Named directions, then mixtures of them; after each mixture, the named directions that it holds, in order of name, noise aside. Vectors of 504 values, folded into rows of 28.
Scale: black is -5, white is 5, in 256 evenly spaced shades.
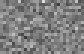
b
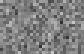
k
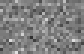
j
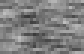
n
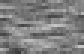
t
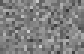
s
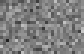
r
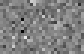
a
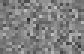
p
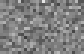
b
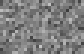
j, s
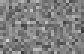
r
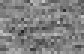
a, b, t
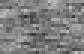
n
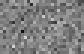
a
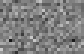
j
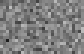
r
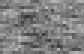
n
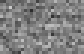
r, t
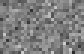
p, r, s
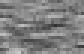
t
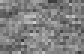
k, n, r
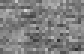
j, n, p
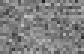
b, n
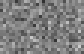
b, j, p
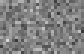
r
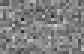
a, r, t
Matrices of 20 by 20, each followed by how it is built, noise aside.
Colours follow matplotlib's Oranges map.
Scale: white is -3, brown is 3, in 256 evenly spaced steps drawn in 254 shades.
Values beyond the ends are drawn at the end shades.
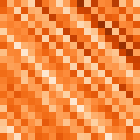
Toeplitz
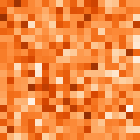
noise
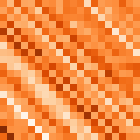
Toeplitz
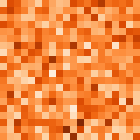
noise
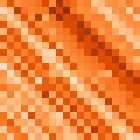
Toeplitz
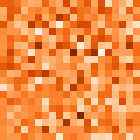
noise
